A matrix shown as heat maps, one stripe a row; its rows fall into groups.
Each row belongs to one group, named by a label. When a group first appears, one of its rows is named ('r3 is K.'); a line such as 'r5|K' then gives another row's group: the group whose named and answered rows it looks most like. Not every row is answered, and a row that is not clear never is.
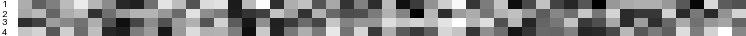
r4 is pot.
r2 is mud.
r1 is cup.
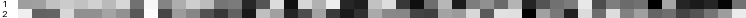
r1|mud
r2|mud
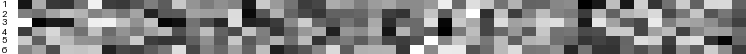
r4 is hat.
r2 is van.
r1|pot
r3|van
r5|van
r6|pot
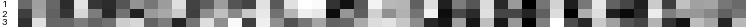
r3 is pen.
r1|pen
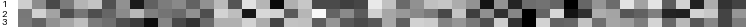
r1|cup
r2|pen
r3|cup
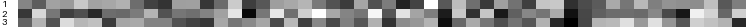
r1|van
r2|pen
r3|hat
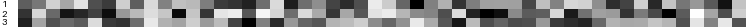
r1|mud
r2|pen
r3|hat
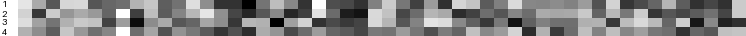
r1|mud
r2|mud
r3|cup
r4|mud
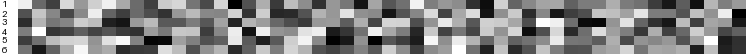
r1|cup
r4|pen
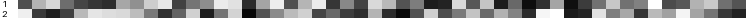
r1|pen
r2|van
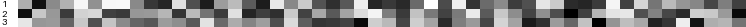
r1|van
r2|hat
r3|cup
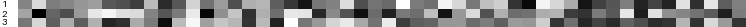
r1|pot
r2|van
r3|pot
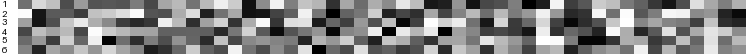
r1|pen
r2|van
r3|cup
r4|hat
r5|pot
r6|van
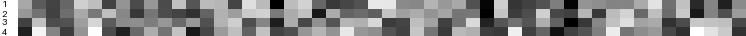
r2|cup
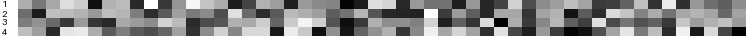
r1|mud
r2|van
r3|pen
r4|cup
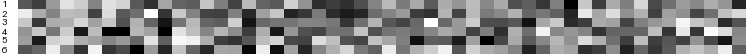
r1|cup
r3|van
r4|pot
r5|mud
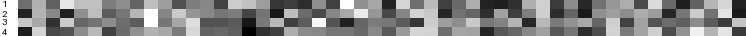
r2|hat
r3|mud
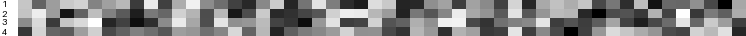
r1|mud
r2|pot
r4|hat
